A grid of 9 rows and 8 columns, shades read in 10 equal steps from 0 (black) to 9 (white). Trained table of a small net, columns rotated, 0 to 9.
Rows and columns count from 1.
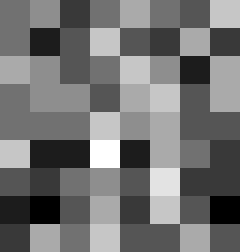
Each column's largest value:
7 6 5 9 7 8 6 7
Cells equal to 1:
6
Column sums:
35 29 29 52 36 48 31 31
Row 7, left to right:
3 2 4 5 3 8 2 2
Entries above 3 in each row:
6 3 6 6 6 4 3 2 4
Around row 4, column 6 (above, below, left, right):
5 6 6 3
